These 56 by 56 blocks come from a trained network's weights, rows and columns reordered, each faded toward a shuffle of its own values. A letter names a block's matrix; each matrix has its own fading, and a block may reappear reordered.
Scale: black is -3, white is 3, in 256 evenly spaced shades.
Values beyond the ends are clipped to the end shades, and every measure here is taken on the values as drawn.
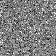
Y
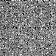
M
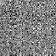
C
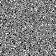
Y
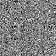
C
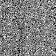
M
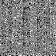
M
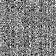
M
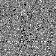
Y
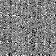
M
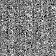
M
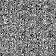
M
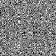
C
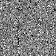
Y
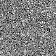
Y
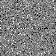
Y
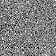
Y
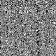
C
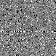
Y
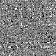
C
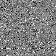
Y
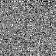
C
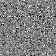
Y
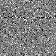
Y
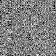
C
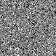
Y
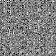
C
